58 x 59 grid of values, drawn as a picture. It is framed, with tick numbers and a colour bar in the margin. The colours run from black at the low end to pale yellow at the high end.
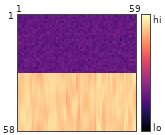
The table splits into 2 rows of 1 panel. Panel 1,1: low, fine-grained, faint in contrast. Panel 2,1: very high, streaked downward, faint in contrast.
